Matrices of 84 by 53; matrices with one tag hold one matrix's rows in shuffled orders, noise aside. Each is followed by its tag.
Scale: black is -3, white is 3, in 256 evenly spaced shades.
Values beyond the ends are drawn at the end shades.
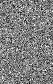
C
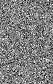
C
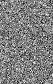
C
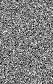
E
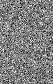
C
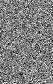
E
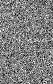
C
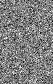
E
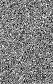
C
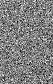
C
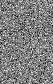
E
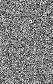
C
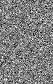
E
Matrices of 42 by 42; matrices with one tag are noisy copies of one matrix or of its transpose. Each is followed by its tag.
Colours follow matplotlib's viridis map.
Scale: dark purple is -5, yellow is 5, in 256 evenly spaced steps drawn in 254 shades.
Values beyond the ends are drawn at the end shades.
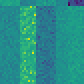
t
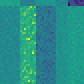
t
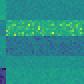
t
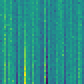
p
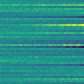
p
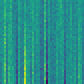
p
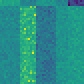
t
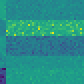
t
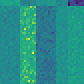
t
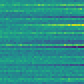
p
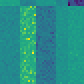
t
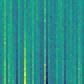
p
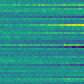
p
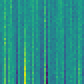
p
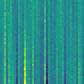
p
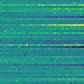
p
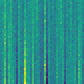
p
